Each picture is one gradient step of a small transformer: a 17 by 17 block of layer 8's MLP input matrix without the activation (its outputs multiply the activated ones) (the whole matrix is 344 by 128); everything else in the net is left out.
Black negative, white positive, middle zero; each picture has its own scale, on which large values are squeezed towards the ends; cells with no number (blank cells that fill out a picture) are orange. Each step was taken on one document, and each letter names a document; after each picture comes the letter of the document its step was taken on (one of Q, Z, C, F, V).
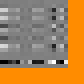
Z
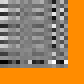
Z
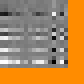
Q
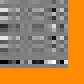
Z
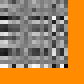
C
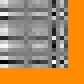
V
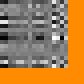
V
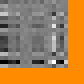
Z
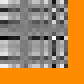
C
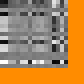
V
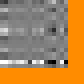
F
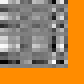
Z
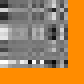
F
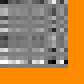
F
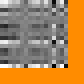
C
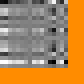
F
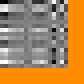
Q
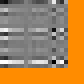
Q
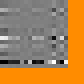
Z
